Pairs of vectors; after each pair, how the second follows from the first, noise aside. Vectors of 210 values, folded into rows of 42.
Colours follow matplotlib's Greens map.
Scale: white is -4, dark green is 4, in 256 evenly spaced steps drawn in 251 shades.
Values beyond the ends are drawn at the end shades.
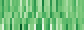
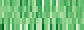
negated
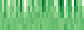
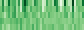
negated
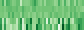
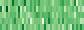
shuffled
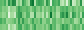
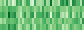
negated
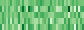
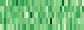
shuffled
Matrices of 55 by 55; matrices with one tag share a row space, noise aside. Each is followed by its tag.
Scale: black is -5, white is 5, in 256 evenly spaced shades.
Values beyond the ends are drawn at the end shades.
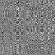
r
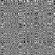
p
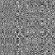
r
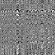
r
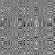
p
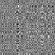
r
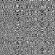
r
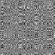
p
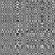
r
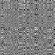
p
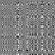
r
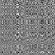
r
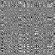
p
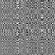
r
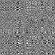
r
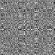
p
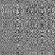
r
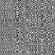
r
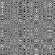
p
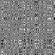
p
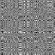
p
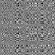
r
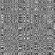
p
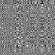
r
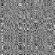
p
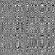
r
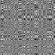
p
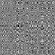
r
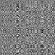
r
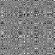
p
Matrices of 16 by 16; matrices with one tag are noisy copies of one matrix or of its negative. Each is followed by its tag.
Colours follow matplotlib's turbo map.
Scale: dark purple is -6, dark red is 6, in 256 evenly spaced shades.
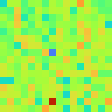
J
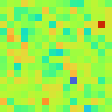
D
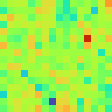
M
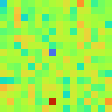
J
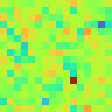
D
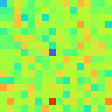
J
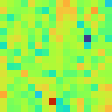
M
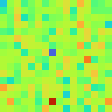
J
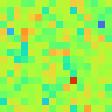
D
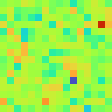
D
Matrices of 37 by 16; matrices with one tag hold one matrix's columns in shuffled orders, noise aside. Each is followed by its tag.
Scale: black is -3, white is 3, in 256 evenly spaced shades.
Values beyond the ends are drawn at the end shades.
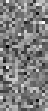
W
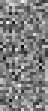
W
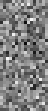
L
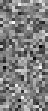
W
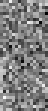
W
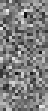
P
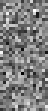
P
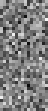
L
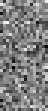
W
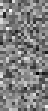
P
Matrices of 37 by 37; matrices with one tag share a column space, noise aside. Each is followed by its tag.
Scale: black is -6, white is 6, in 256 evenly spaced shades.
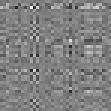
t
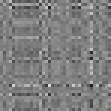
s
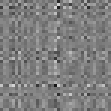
s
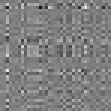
t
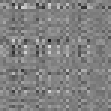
t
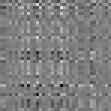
s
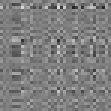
t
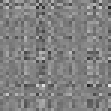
s
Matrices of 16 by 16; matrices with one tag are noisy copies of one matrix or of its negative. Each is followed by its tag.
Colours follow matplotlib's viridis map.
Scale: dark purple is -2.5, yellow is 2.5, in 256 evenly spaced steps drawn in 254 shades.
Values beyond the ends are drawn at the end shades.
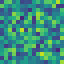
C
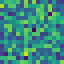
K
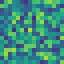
C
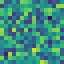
C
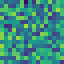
K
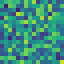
K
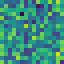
K
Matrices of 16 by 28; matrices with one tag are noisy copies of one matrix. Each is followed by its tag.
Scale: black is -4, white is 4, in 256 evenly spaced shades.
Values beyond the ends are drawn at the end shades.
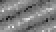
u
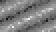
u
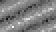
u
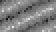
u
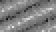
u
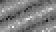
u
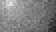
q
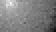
q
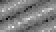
u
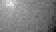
q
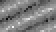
u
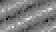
u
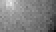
q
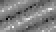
u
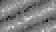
u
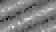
u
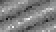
u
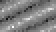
u
